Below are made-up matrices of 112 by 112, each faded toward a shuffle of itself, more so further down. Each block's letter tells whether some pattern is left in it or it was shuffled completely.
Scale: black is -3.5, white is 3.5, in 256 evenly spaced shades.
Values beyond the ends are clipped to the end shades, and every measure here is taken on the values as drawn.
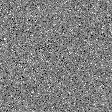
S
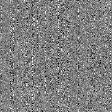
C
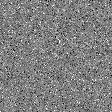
S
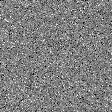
S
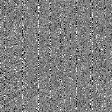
C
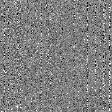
C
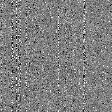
C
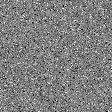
S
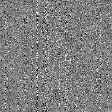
C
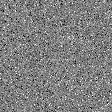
S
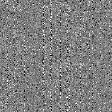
C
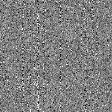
C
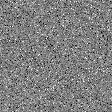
S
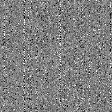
C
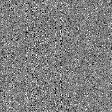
C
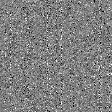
C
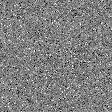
S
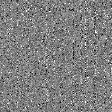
C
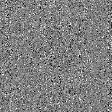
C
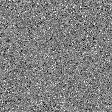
S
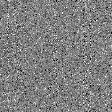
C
